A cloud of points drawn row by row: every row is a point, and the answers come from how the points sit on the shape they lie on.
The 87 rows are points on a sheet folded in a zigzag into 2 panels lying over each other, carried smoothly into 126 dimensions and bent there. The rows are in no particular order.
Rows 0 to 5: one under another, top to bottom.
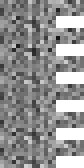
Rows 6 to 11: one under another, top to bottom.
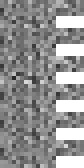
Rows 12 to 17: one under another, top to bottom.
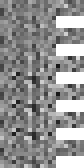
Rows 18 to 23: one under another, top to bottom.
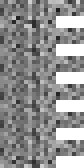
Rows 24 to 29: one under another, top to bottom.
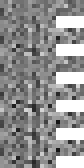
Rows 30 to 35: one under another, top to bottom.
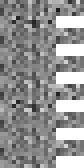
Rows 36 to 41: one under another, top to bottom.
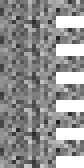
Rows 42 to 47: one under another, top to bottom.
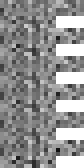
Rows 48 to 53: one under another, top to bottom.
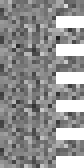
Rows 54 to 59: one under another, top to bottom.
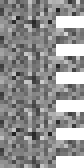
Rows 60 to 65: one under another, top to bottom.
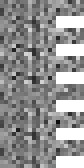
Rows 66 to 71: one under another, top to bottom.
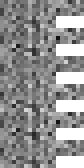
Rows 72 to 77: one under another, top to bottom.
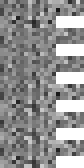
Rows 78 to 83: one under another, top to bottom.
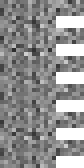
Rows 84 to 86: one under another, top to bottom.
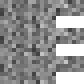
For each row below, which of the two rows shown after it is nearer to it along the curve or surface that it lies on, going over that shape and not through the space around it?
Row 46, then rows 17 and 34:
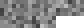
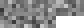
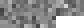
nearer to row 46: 17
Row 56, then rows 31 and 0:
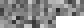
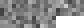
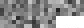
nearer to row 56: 0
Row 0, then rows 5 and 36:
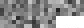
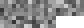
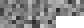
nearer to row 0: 5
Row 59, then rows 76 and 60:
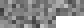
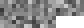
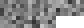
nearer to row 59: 60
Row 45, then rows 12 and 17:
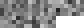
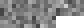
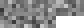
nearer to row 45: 12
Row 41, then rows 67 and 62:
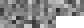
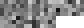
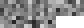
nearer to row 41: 67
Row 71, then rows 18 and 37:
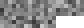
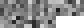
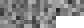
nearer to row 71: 18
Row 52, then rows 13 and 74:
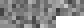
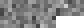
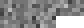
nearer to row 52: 13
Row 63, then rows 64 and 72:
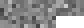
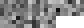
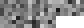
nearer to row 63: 72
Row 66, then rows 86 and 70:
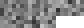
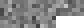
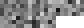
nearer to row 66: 70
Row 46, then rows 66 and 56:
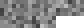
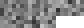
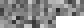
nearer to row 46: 66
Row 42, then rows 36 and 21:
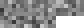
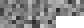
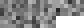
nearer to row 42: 36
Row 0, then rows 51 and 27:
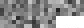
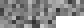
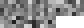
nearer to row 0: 27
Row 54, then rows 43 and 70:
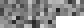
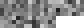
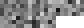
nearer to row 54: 70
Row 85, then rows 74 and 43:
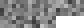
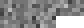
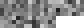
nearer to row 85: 74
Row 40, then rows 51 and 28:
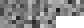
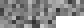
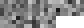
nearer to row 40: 51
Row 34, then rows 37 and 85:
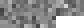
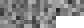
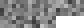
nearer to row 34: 37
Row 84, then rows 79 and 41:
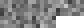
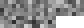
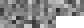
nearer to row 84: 41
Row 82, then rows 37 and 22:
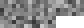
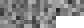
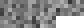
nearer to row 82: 22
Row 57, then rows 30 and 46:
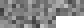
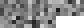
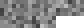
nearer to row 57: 46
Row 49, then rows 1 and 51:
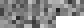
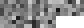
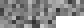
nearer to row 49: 1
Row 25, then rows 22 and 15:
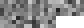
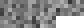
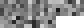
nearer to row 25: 15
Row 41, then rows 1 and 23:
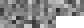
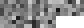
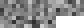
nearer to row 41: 1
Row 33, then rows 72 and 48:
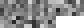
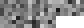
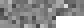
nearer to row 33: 72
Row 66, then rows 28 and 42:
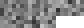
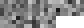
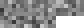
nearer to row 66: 42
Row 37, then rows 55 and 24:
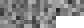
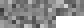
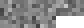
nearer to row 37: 55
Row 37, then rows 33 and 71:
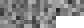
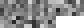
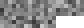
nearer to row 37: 33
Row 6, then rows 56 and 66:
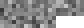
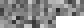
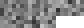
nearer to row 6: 66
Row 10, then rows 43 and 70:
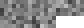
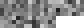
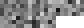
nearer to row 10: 70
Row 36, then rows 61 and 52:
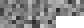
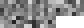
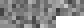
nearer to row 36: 61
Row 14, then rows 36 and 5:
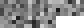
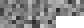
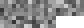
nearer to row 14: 36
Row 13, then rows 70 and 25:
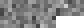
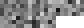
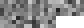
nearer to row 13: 25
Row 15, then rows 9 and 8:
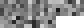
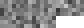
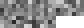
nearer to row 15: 8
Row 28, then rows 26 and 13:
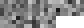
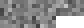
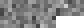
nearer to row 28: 13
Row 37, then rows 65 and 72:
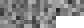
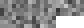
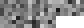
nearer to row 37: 65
